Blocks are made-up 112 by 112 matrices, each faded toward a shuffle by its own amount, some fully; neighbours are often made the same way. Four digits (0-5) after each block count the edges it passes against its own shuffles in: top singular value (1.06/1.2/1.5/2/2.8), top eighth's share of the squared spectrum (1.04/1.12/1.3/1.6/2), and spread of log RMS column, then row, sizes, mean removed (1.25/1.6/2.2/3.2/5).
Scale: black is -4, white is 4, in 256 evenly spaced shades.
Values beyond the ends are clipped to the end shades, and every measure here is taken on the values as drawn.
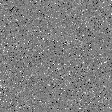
2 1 0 0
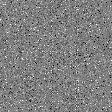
3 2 1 0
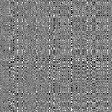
5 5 4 3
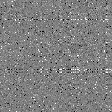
4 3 1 2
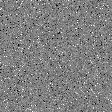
0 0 0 0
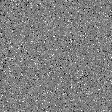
1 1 1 0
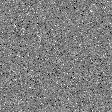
0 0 0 0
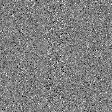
1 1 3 0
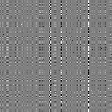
5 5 4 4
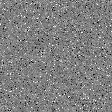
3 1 0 0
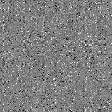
4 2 1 1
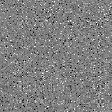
4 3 2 1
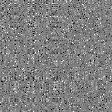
4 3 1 2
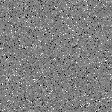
3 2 0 0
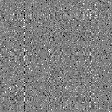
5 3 2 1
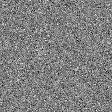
2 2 0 0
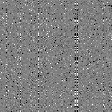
5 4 3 2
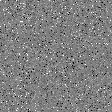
2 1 0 0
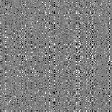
5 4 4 3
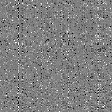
4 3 2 1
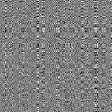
5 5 4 3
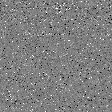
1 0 0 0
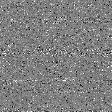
1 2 0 3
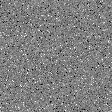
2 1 0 0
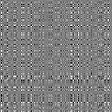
5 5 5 4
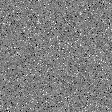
0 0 0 0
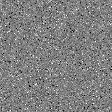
3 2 1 0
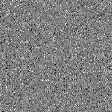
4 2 1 1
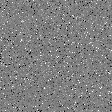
0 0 0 0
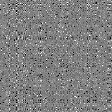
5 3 2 2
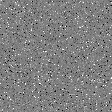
2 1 0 0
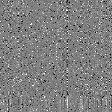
4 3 2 1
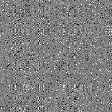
5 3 2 2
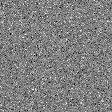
0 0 0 0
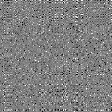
5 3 2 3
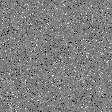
2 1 0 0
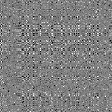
5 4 3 3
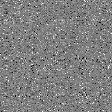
4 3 1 2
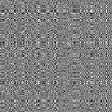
5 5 4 4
